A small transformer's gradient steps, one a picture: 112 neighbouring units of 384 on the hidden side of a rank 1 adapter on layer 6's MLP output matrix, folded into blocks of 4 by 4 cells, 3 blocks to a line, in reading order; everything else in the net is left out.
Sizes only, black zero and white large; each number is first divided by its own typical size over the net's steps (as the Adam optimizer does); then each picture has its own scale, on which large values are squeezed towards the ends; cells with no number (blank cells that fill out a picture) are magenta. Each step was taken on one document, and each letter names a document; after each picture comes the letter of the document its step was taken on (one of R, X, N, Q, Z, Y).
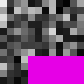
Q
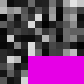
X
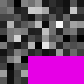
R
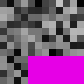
Q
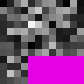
R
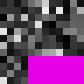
R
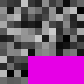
Q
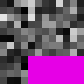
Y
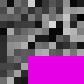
X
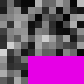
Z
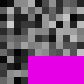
X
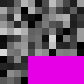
Y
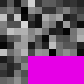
Y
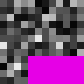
Q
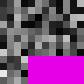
Z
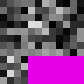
R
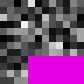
Y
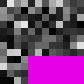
Q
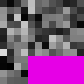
Y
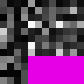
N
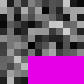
X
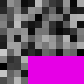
Z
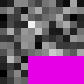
R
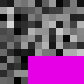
N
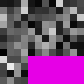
Q
